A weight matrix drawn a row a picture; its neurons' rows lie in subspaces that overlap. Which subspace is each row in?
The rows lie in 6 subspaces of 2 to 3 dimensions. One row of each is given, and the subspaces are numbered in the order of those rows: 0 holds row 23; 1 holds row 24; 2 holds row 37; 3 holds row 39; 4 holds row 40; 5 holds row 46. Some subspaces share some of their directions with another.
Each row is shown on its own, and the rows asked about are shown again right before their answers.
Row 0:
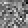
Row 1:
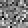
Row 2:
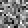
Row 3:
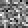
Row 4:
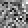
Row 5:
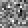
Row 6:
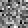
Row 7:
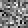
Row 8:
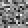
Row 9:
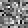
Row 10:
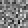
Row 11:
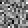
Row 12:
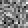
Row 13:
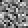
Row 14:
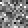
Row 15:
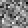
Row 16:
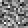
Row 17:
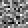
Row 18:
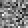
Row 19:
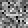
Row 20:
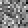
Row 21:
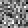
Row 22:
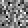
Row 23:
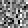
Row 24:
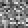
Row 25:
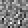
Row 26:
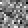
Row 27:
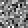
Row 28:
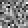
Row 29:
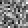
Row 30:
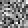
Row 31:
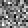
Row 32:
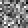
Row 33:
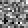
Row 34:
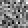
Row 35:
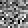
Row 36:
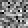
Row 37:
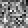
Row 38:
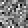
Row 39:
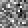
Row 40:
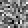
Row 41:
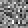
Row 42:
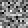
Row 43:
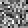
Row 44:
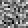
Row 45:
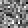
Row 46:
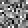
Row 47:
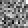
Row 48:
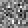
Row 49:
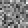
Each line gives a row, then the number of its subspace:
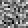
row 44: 1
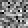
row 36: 2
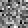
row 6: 4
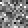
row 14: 1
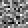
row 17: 1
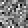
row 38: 5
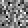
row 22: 0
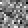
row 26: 1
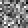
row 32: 3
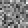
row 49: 3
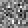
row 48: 3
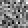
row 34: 0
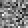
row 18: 4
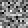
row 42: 2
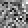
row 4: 2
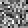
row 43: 5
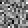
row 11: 5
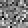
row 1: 0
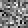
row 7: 4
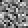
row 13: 1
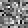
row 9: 4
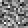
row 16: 1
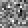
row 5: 3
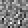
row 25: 0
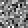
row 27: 5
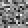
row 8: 1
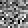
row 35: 0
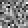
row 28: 2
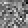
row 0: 2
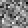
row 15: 0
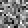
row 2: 4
